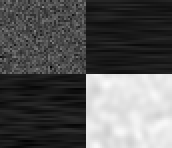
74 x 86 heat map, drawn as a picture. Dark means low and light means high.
It is made of 2 by 2 panels. Panel 1,1: low, fine-grained. Panel 1,2: very low, streaked across, faint in contrast. Panel 2,1: very low, streaked across, faint in contrast. Panel 2,2: very high, blotchy, faint in contrast.
